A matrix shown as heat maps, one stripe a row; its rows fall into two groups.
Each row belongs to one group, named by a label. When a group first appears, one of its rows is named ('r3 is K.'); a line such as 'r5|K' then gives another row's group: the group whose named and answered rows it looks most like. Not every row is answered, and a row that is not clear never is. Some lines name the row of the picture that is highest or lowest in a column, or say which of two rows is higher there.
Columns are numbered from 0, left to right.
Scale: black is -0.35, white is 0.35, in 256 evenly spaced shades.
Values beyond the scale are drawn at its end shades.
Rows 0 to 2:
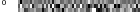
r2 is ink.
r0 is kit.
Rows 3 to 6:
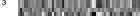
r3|ink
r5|kit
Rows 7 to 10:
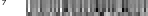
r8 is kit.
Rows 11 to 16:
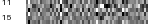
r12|ink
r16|kit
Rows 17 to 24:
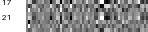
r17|ink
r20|ink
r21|ink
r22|kit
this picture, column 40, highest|18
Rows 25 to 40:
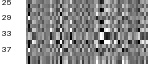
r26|kit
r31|kit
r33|ink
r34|ink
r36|kit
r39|kit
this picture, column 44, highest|35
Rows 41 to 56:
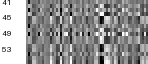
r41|kit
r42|ink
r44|ink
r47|kit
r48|ink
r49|kit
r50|ink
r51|ink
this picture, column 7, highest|49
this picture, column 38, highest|44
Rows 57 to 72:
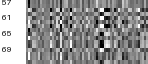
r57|kit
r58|kit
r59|ink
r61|ink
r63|ink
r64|kit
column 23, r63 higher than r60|Yes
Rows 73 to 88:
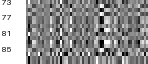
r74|ink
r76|ink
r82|kit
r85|ink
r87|kit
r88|kit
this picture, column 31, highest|86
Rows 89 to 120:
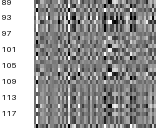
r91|kit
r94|ink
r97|kit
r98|ink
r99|kit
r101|ink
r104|ink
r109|kit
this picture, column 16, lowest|93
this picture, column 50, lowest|93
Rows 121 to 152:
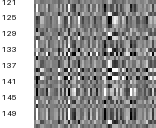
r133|ink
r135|kit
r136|ink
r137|ink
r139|ink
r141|kit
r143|kit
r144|kit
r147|kit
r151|ink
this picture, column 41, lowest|134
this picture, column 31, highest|134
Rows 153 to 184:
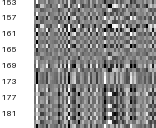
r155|ink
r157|kit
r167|ink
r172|kit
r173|kit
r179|ink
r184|kit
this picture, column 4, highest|159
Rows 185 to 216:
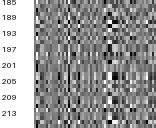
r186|ink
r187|kit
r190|ink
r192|ink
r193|kit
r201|kit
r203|ink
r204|ink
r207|kit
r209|ink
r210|ink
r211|kit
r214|ink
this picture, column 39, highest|215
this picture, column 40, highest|215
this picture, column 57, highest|215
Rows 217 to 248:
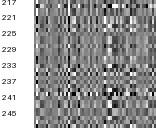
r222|kit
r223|ink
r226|ink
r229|ink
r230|ink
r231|kit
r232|kit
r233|ink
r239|ink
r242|ink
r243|ink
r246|ink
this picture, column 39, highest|218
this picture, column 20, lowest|240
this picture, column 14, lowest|240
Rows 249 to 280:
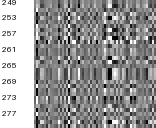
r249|ink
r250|ink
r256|ink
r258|ink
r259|kit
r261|kit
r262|kit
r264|ink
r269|kit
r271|kit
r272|kit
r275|ink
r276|kit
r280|kit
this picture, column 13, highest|273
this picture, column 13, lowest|259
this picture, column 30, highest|258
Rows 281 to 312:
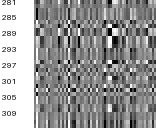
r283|kit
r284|kit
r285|kit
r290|ink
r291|ink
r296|ink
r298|kit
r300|ink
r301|ink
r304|kit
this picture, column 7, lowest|303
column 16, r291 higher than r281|Yes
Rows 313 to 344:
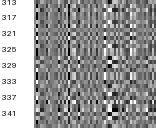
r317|kit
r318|ink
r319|kit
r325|kit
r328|ink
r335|kit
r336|ink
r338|kit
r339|ink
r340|ink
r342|ink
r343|kit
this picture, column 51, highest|340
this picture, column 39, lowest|340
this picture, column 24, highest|340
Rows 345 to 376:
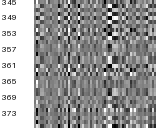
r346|ink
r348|ink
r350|ink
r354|ink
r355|kit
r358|kit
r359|ink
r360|ink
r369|ink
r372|kit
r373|kit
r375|kit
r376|ink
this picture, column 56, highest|376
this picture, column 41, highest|349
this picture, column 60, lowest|376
